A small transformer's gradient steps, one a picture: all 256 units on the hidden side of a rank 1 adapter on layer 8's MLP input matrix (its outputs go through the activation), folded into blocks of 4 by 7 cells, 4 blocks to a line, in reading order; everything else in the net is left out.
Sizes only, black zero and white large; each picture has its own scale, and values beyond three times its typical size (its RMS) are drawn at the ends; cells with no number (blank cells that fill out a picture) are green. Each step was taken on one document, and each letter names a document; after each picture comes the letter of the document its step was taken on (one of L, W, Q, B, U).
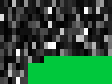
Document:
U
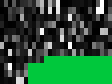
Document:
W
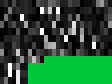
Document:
W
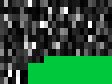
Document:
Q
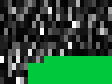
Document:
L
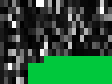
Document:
W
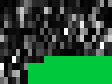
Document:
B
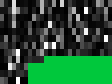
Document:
U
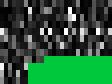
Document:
B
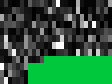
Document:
Q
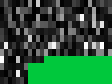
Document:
Q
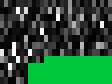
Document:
L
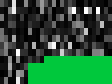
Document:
U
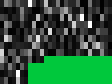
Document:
Q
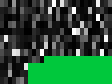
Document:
U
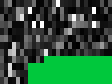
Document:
Q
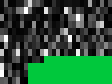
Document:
B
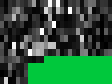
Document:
L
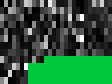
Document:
L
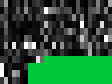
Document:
B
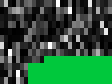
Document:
L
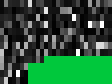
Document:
B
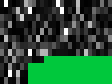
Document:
Q
